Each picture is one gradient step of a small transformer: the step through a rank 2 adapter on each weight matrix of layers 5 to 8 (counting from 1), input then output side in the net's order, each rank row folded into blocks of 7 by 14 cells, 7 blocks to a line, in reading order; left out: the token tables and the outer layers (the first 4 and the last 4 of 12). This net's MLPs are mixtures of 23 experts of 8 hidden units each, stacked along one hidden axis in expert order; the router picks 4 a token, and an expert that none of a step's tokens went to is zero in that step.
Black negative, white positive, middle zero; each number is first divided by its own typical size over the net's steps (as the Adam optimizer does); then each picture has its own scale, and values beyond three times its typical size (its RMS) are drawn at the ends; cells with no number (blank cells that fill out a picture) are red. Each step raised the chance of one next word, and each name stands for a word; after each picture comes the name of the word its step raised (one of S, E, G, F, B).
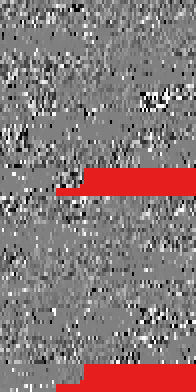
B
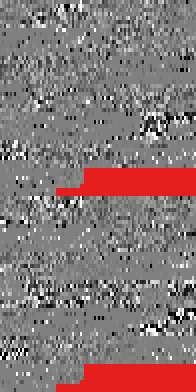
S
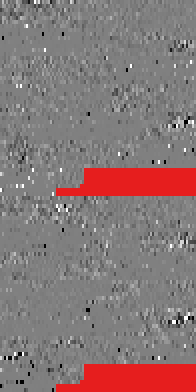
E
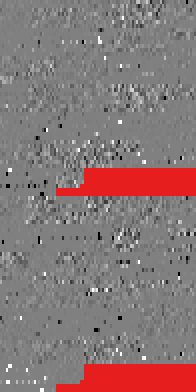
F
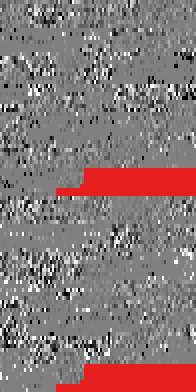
S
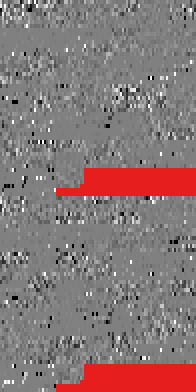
F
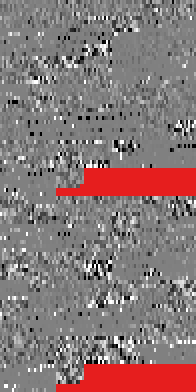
B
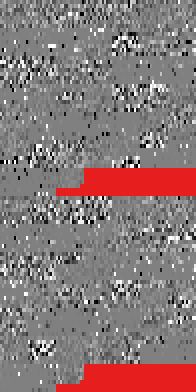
S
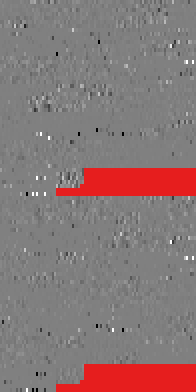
E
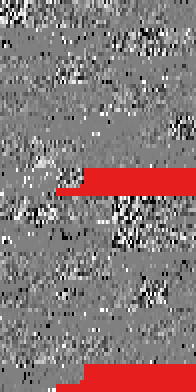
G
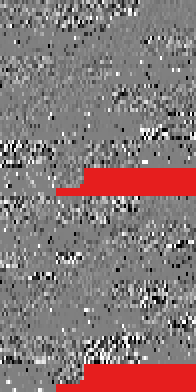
G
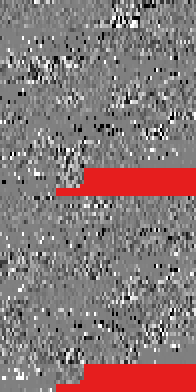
B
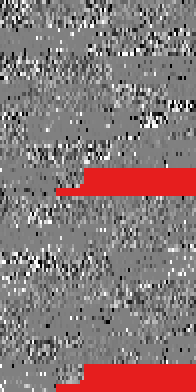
S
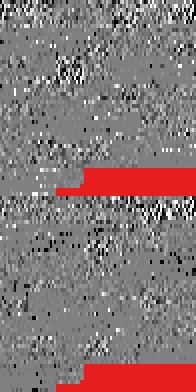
G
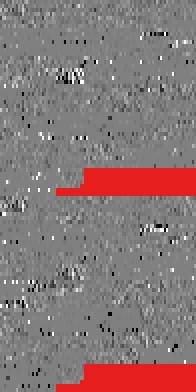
E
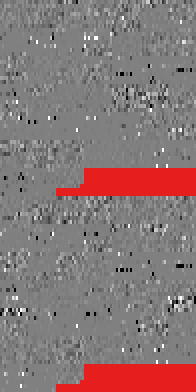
F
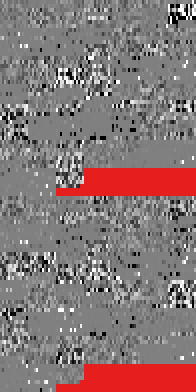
B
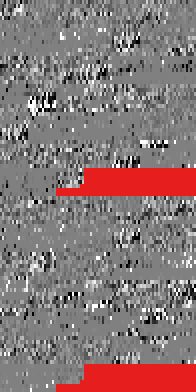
S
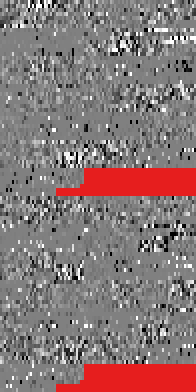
B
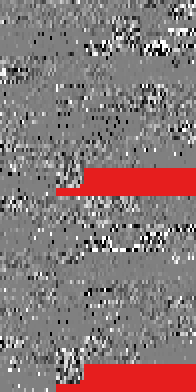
B
